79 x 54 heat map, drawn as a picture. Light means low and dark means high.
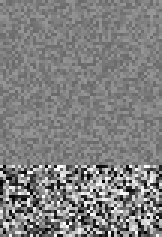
On average the colour sits 50% of the way up the scale. The halves do not mirror each other. The grain is fine, like static. There are no regular stripes. There is no overall slope. The distribution is heavy-tailed on both sides. The top part is calmer, up to a seam about 70% of the way down.
